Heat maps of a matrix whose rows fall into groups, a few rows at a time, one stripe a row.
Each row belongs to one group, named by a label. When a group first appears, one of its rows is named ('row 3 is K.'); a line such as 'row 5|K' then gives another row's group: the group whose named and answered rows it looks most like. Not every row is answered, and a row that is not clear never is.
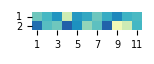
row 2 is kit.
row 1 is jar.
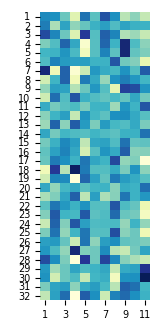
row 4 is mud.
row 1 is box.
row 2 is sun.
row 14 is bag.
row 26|box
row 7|sun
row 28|box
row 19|jar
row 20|bag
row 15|mud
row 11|bag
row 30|bag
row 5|mud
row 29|bag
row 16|mud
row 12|jar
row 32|jar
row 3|box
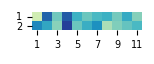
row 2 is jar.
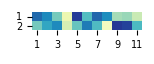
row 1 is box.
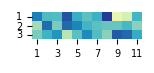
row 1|kit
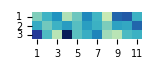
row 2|bag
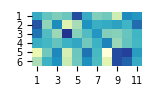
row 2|sun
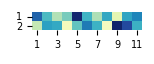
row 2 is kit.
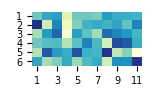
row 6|bag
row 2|sun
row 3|jar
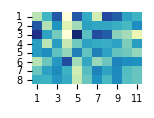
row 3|box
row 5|box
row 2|sun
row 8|mud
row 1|jar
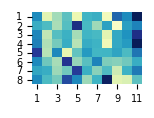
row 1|bag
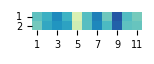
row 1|mud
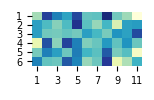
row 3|bag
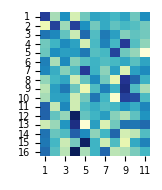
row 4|mud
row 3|box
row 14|kit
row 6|sun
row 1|sun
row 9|mud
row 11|sun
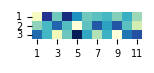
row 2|mud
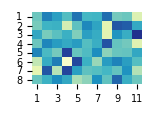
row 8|mud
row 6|jar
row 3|bag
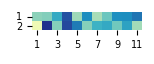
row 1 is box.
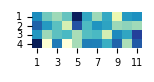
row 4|sun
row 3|bag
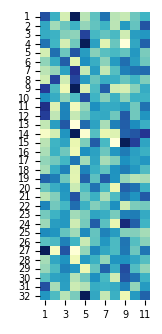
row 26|mud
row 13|jar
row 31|sun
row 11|sun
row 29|mud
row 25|box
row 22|kit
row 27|sun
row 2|bag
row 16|jar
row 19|box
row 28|jar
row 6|jar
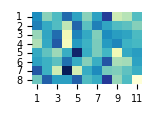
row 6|kit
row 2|box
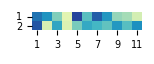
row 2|sun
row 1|box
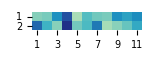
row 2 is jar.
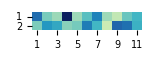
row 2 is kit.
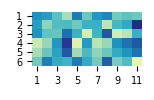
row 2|bag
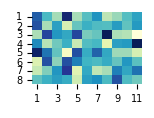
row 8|mud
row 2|sun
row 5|box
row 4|bag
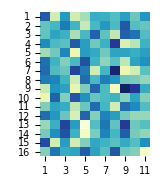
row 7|kit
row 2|mud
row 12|box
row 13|mud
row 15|sun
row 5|jar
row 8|box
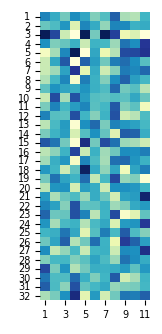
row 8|jar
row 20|jar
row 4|bag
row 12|kit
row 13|jar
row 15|box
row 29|sun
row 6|jar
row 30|kit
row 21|bag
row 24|bag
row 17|jar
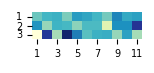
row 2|bag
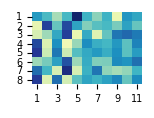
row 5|sun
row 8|sun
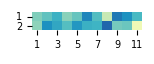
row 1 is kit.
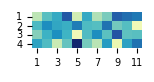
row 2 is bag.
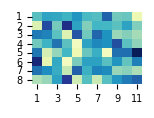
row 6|sun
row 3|box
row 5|bag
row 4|mud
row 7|box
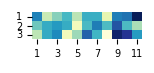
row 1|bag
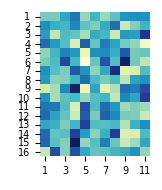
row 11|box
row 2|kit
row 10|bag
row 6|mud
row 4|box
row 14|kit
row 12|box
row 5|mud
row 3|bag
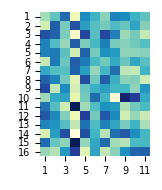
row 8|box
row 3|box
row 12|box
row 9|sun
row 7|kit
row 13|box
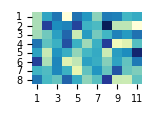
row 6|sun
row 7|mud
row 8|kit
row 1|jar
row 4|kit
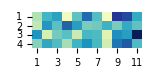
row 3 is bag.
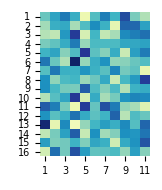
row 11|box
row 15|bag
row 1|mud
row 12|kit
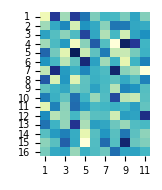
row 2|jar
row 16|jar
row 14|mud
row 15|mud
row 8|sun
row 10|kit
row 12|bag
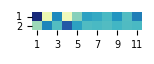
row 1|sun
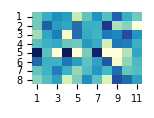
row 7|mud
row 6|kit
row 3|jar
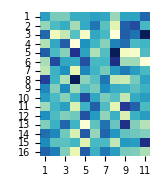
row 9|sun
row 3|bag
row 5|kit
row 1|bag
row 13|mud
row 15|bag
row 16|box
